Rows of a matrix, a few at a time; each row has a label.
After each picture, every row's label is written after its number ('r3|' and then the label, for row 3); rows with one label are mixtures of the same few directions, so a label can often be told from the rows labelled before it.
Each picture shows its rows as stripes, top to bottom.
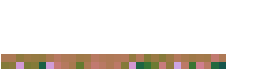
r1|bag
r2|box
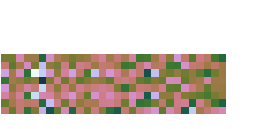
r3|box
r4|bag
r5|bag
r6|bag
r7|bag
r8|bag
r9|box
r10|box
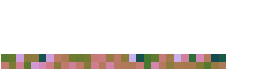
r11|box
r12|bag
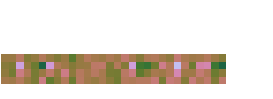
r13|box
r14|box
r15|box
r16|box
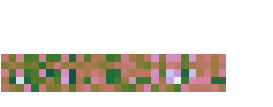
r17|box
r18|bag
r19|box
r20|box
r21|bag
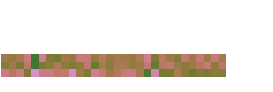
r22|bag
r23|bag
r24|bag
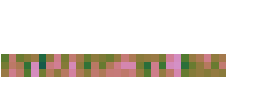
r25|bag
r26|bag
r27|bag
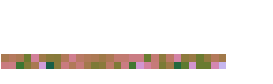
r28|bag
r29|box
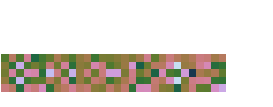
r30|bag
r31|box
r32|box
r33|box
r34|box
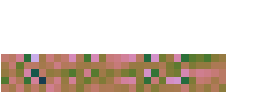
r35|bag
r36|box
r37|bag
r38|bag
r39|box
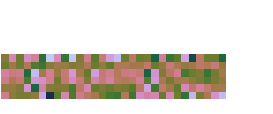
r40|box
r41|bag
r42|bag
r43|bag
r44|bag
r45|box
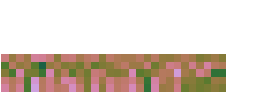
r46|bag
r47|bag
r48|box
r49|bag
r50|bag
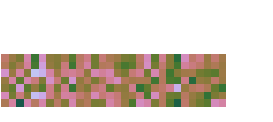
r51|bag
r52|bag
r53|bag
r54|box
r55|box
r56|bag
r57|box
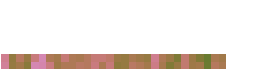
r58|bag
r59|bag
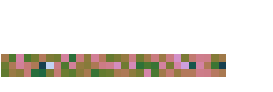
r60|box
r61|box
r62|bag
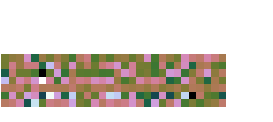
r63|bag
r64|box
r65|bag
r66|bag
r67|bag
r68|box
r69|bag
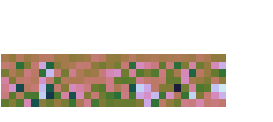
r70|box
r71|box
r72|box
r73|bag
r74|box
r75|box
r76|bag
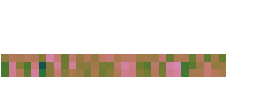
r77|box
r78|bag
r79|bag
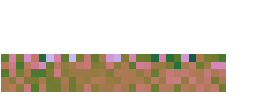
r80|box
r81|box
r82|bag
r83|box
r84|bag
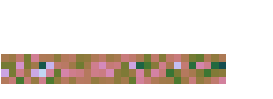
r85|bag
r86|box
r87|bag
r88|box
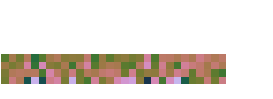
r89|bag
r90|bag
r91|box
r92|bag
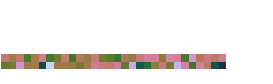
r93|box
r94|box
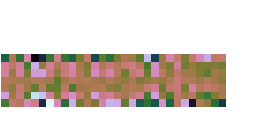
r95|bag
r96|bag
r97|bag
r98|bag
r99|box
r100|bag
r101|box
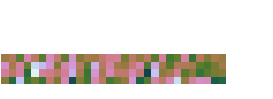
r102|box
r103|bag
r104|bag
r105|box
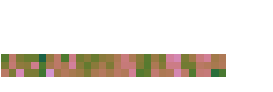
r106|bag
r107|bag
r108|box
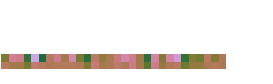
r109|bag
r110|bag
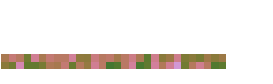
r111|bag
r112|box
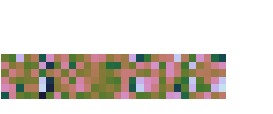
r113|box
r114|box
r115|bag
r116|box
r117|box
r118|bag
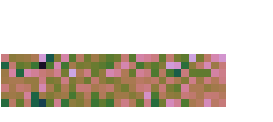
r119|box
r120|bag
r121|box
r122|box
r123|bag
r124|bag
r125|bag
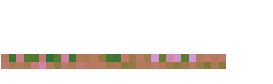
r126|box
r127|bag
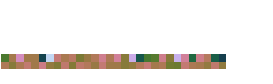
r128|box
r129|bag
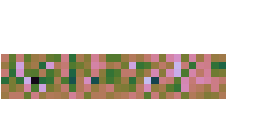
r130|box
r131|box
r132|box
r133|bag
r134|bag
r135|bag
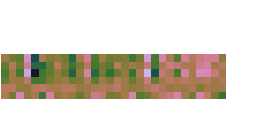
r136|bag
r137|bag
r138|bag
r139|bag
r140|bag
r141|box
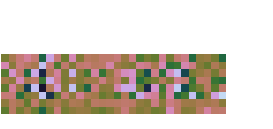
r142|box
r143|bag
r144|bag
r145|box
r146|bag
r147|box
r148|bag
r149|bag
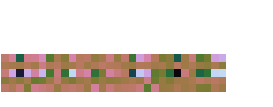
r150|box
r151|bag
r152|box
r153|bag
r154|bag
